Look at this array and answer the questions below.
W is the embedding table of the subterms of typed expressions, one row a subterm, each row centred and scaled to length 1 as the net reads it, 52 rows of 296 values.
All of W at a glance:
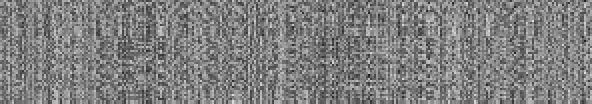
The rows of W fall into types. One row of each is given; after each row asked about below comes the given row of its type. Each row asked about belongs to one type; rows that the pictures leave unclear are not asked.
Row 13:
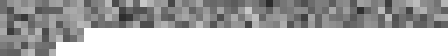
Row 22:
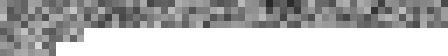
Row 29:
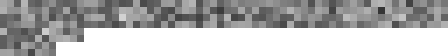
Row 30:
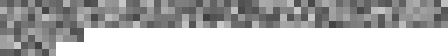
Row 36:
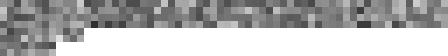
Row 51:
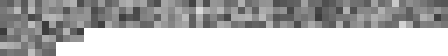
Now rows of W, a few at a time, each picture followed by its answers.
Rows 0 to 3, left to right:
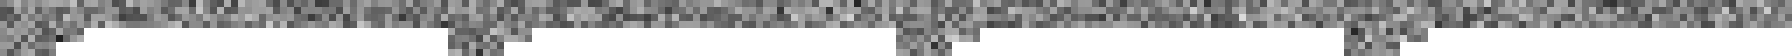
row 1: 29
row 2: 29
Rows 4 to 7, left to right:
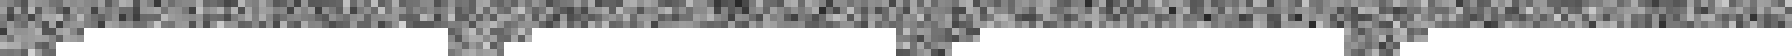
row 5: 22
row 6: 30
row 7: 13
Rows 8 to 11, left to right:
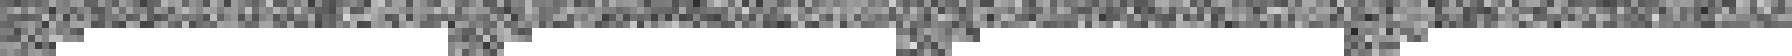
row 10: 30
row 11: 36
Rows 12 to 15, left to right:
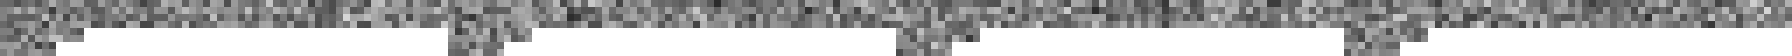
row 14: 30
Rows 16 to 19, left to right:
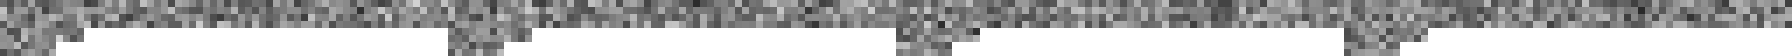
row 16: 30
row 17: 36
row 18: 51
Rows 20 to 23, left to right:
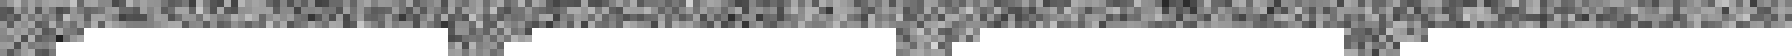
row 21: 29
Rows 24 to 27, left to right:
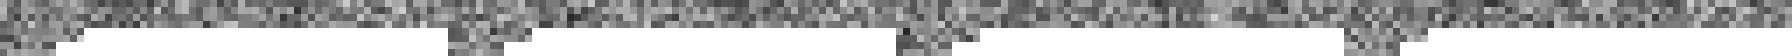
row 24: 36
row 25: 51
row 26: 36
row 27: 22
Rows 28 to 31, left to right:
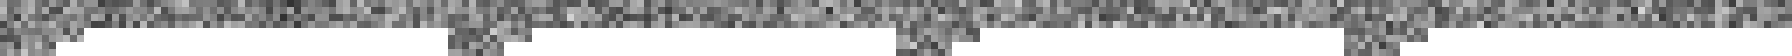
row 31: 51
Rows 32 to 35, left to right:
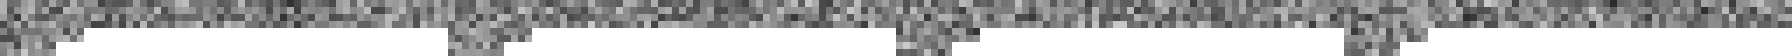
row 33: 22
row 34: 30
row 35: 13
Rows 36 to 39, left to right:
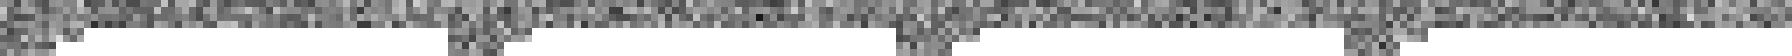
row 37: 29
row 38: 29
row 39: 29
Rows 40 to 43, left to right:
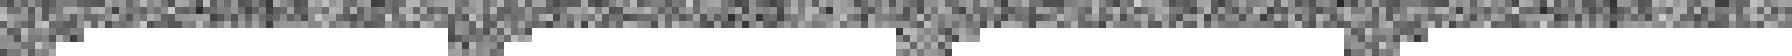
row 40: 30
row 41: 29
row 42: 22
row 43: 30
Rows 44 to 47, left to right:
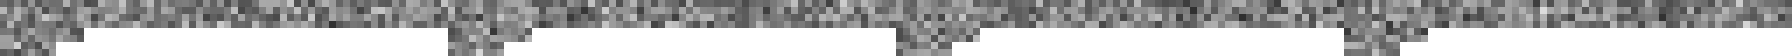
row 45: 36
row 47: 51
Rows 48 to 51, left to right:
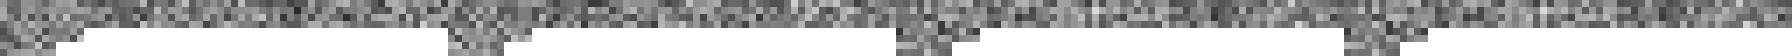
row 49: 22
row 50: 51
